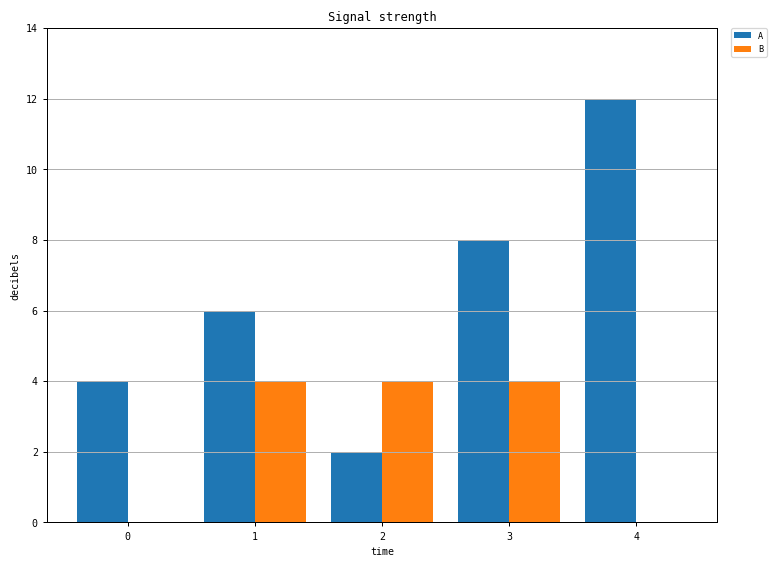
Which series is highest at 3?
A
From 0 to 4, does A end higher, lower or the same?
higher
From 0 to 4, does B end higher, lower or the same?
the same
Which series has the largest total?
A
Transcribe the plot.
Title: Signal strength
x-axis: time, ticks 0 1 2 3 4
y-axis: decibels, ticks 0 2 4 6 8 10 12 14
Legend: A, B
Values:
A: 4 6 2 8 12
B: 0 4 4 4 0
